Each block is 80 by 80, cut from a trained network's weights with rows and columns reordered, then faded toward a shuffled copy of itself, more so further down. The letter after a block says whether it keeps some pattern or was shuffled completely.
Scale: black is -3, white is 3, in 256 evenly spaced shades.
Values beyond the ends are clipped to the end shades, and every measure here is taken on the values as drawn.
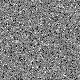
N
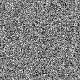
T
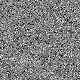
N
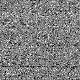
T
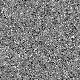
N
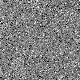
N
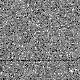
T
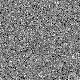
N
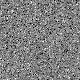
N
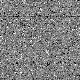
T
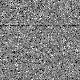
T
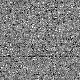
T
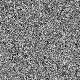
N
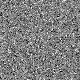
N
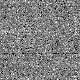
T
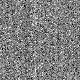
T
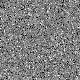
N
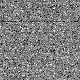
T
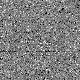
T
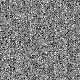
T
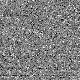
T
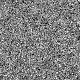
N
